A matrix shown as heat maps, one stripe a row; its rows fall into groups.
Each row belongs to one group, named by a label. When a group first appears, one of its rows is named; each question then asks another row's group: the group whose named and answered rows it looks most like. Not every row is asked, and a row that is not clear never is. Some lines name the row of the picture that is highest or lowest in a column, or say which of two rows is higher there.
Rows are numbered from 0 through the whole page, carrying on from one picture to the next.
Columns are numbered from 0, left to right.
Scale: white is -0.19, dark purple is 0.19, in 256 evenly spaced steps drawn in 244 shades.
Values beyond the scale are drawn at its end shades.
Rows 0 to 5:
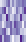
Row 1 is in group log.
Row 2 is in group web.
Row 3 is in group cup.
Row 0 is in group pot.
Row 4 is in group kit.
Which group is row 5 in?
web
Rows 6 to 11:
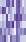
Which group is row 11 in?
kit
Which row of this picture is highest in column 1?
7
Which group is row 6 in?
pot
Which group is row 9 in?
pot
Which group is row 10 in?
log
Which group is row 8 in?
cup
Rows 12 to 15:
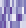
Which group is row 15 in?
kit
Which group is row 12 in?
pot
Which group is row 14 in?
log
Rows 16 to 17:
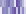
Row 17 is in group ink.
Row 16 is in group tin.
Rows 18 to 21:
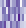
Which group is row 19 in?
ink
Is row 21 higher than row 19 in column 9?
No
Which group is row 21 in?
kit
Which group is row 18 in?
pot
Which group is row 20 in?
ink
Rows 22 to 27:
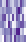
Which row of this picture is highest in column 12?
27
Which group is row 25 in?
log
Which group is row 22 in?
web
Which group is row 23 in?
tin
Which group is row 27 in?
cup
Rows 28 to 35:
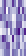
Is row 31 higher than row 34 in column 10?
Yes
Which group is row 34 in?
pot
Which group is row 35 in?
pot
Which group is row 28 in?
ink
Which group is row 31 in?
tin
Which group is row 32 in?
cup
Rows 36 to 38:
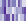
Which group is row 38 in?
pot
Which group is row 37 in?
log
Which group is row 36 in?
ink
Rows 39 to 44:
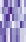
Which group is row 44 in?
kit
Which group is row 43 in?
kit
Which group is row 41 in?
pot
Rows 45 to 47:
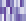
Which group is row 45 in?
web
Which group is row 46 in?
kit
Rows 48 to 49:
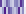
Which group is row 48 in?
web
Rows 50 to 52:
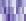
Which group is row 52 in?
pot
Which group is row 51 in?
tin
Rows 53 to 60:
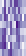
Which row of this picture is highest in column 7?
53
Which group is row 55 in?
cup
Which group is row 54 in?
ink
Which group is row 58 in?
log
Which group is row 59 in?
kit
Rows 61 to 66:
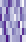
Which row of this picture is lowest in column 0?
65
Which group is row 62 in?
web
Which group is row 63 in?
web
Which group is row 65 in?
ink
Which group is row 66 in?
web
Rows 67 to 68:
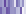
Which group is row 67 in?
tin
